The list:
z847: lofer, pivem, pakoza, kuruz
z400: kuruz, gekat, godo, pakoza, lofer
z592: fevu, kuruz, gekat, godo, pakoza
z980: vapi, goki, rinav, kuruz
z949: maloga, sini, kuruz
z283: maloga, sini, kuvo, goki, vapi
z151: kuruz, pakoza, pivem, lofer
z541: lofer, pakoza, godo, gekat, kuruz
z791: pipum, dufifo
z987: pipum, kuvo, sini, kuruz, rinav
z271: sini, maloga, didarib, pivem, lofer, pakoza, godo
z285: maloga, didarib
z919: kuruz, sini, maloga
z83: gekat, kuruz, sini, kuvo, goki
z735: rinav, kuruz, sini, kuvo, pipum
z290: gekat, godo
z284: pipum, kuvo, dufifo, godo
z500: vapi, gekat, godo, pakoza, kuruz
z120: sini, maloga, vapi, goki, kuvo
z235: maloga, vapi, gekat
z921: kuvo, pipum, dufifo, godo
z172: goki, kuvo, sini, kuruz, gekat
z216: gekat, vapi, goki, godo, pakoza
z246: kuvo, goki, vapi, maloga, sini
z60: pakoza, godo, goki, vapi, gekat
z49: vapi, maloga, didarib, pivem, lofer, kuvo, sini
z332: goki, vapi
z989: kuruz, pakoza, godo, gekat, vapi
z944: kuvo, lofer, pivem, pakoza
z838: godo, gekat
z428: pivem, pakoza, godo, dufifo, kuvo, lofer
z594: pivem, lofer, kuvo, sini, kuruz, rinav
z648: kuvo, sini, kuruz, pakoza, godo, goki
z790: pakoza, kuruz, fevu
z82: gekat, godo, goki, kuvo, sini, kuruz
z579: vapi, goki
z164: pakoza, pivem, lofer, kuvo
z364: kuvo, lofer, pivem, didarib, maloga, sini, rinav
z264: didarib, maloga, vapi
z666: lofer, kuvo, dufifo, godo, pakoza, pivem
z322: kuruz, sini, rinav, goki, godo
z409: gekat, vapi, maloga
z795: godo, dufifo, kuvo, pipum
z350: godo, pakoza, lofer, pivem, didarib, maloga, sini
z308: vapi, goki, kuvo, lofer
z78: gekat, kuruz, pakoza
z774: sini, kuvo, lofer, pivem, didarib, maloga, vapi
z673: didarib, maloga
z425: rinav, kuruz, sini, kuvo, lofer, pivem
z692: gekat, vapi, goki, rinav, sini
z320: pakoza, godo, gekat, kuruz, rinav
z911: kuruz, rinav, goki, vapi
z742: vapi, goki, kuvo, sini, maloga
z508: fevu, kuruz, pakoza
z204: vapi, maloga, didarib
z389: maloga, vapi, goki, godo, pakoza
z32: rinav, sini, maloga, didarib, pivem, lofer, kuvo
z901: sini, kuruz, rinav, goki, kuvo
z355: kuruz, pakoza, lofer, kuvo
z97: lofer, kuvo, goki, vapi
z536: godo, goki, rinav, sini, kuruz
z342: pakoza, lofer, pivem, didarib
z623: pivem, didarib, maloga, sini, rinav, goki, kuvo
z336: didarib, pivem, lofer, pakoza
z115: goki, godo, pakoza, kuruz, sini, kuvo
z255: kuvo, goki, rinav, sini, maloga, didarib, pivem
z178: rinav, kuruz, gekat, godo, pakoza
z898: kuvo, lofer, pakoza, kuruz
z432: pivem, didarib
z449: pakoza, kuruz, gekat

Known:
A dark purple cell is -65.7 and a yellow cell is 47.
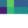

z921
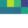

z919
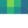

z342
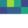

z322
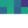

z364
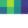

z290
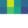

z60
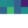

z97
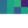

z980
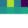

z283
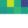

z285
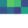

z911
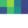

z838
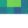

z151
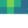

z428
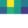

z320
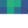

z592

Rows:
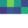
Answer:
z425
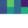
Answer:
z255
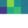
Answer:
z791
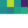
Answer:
z271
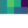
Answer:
z692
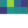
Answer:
z536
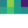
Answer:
z389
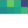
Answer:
z264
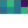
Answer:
z774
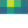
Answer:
z989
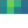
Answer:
z164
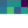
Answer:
z308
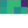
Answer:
z204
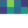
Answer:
z648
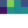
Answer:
z987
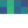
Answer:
z898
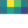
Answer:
z449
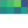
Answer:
z432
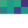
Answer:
z594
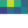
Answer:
z178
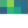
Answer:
z350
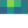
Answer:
z355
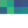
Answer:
z666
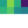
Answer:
z235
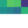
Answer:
z623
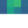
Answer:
z508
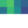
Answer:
z541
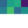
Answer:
z579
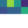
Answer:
z901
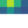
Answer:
z400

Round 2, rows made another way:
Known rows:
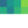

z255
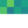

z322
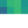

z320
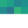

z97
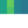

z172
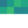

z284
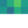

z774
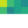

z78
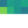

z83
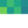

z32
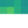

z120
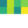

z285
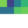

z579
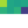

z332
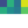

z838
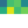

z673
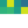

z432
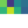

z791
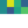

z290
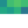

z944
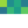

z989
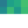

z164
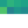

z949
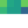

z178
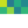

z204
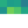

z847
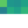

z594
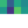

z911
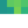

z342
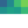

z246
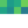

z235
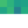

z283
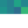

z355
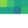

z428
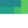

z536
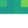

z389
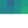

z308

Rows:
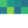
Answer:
z541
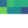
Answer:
z648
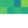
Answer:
z901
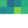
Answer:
z980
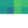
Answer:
z364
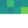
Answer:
z82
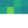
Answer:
z987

